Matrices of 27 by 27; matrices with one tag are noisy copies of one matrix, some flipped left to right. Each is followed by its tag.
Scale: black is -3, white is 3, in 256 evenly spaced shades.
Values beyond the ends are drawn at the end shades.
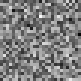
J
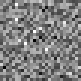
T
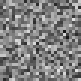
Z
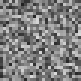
Z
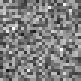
Z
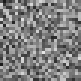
T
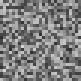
Z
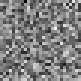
J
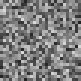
Z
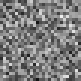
T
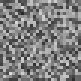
T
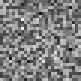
Z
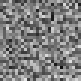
J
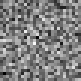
Z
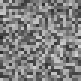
Z
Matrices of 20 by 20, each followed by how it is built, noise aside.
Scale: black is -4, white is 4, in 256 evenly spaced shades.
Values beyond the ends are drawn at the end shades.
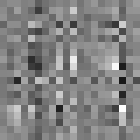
low rank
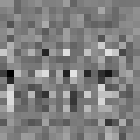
low rank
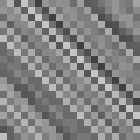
Toeplitz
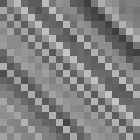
Toeplitz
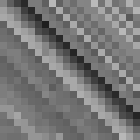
Toeplitz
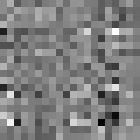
low rank
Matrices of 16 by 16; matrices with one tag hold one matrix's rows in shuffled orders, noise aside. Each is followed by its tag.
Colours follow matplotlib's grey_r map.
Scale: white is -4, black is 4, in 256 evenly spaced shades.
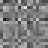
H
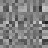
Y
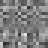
H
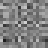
H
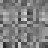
H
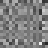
Y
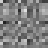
H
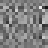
Y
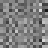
Y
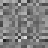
H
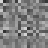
H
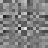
H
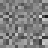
Y
